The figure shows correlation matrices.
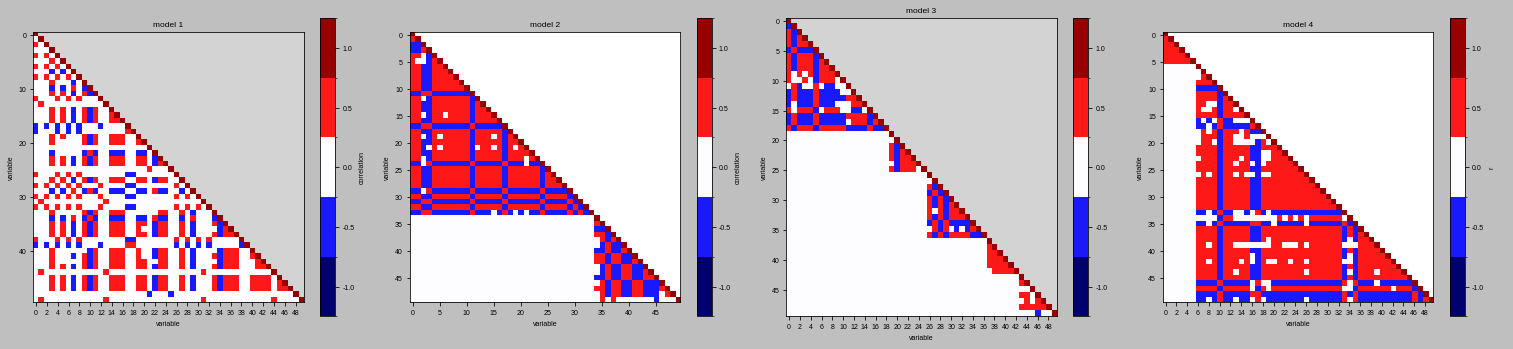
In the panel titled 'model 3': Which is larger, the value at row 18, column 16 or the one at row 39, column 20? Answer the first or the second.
the second
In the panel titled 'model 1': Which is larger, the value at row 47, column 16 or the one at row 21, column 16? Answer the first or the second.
the first
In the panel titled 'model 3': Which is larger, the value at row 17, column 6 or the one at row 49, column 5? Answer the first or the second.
the second
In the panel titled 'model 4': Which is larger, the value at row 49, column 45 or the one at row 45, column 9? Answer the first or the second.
the second
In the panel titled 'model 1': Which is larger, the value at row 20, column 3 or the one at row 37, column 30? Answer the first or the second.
the first
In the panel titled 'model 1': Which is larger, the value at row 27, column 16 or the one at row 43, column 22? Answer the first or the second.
the first
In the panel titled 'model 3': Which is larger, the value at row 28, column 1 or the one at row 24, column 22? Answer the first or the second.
the second
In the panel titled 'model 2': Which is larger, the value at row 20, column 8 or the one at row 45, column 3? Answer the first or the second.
the first
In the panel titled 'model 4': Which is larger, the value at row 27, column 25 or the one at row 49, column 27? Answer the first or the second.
the first
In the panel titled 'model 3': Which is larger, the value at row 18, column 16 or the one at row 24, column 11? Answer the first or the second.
the second
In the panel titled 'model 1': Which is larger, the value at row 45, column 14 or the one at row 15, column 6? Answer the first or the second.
the first
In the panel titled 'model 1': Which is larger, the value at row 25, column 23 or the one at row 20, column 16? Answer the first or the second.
the second
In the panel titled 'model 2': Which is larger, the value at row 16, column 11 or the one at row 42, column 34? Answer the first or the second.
the second
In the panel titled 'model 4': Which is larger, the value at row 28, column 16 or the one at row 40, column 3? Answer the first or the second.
the second
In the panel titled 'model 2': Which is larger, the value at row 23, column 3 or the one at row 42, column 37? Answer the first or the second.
the second
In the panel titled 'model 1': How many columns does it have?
50
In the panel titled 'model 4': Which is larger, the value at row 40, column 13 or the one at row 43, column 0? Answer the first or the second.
the first
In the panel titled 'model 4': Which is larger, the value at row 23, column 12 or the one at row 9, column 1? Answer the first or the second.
the first
